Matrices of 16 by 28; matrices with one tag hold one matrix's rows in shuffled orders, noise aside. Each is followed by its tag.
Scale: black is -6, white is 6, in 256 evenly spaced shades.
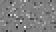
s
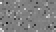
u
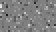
u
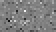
s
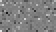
u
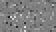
s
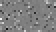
u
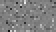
s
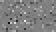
s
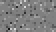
s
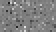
s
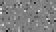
u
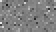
u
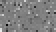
u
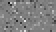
s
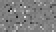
s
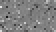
u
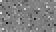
u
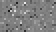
s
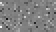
u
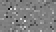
s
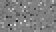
s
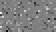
u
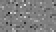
s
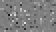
s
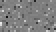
u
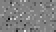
s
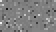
u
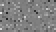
u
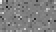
u
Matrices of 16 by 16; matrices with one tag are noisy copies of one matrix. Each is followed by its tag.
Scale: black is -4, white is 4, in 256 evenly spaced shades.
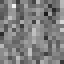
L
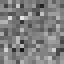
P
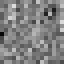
L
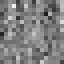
L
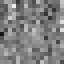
L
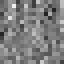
L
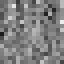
L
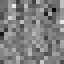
L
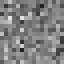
P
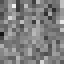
L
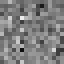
P
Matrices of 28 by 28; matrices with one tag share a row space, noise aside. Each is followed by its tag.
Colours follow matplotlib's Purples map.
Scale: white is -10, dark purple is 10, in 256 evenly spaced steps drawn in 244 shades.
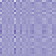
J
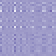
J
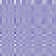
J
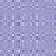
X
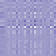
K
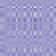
K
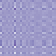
J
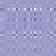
K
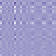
J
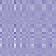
J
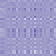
K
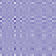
J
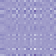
K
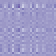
X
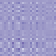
X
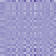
K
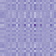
K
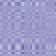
X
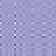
J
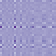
J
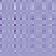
J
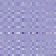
X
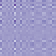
J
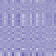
X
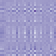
K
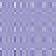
J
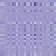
K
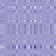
K
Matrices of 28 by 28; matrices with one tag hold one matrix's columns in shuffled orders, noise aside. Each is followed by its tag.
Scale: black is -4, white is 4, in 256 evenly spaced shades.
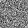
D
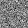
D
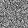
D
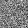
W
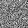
W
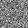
D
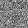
D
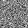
W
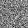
W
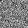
D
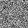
D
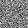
W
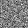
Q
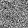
D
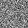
D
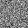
Q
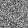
Q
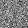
Q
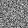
Q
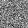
W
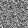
D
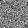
D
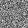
D
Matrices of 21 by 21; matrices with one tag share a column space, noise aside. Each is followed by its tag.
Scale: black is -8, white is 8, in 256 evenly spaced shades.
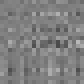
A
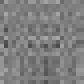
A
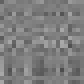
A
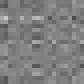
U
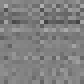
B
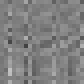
A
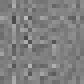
U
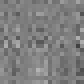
A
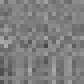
A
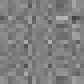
U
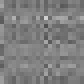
U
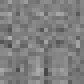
A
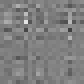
B
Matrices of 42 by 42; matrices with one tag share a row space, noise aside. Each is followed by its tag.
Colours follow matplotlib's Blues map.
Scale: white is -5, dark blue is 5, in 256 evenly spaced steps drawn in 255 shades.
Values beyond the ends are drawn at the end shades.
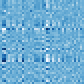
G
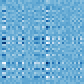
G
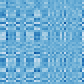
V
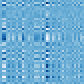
G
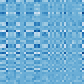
V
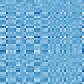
V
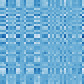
V
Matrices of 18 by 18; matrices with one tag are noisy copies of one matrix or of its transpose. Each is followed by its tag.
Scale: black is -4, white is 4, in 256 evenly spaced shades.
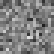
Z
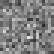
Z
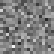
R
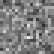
Z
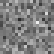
R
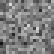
Z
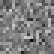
Z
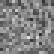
Z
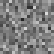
R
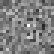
Z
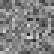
Z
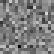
R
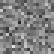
R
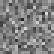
R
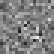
Z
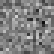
Z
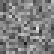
Z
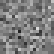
Z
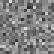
R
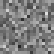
R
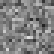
Z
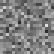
R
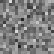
R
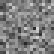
Z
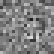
Z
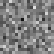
R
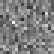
R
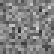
Z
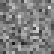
Z
